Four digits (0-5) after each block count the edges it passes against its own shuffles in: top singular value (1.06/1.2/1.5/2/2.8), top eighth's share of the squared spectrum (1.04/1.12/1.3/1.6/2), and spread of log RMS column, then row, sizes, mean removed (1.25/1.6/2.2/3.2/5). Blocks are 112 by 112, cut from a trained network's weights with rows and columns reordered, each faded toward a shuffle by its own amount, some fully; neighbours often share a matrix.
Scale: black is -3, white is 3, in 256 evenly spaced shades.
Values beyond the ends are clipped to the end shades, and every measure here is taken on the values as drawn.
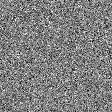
0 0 0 0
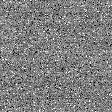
1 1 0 0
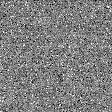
1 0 0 0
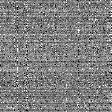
4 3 3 1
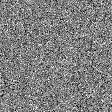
0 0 0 0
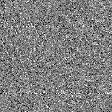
2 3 1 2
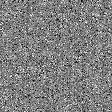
1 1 0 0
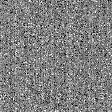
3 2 0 2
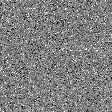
0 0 0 0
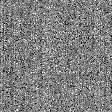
2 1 0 1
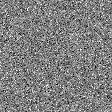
0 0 0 0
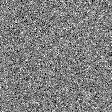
0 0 0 0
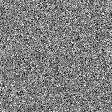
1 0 0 0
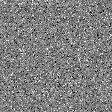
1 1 0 0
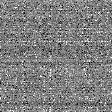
3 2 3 1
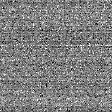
3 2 2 1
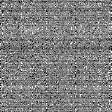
4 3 3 1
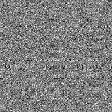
4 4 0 2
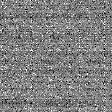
3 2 3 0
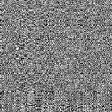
4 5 2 3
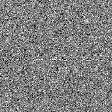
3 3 1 1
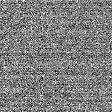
3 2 2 0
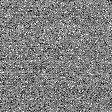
2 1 1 0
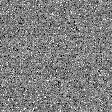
1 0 0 0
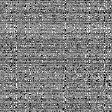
4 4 4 1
